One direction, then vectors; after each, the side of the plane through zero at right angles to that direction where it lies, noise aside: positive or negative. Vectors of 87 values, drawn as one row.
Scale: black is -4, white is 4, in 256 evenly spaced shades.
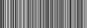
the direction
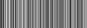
positive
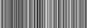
negative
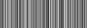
positive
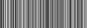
positive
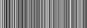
negative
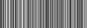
positive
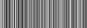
negative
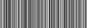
negative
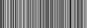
positive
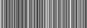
negative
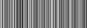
negative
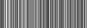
positive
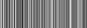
negative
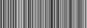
positive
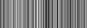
positive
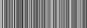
negative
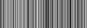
positive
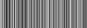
negative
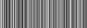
negative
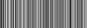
positive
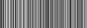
positive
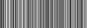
positive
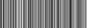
positive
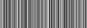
negative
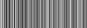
negative
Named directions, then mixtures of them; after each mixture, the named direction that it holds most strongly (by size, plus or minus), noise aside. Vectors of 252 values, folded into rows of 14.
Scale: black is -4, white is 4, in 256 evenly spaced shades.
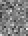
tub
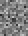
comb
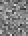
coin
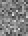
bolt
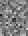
comb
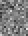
tub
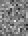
tub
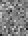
tub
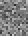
coin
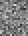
coin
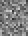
coin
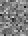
comb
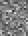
coin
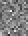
tub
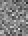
bolt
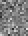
tub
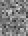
bolt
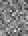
bolt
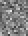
tub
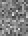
bolt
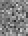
bolt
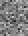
comb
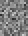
comb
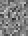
comb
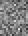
coin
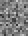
comb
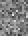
bolt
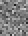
coin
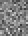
coin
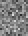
bolt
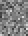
tub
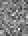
bolt
